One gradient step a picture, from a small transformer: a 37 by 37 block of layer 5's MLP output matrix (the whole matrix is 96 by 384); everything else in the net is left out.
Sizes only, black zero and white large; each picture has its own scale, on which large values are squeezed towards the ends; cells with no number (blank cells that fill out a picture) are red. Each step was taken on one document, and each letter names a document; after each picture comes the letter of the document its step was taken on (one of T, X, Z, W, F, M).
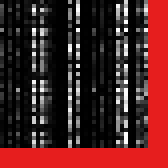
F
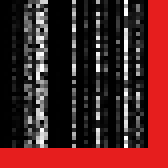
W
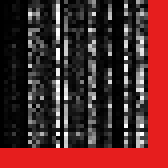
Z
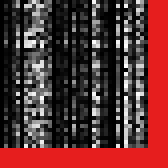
W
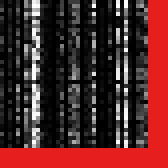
F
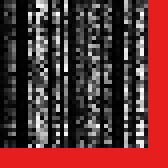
Z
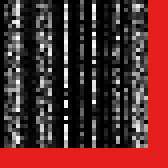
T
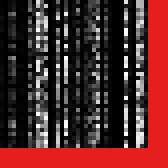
Z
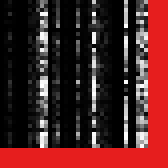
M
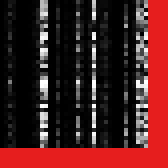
M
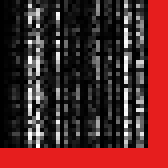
Z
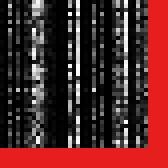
F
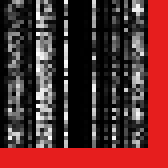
T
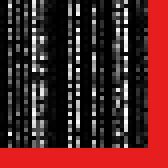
F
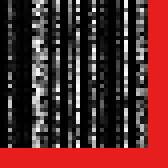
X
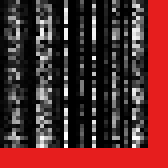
T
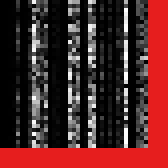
X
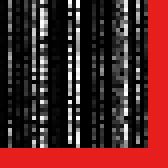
F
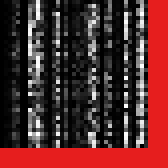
Z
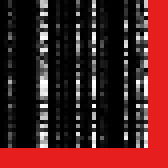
M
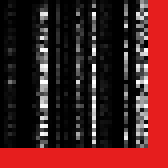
M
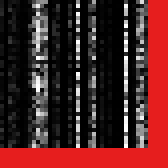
X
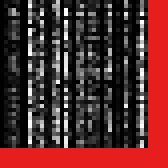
Z
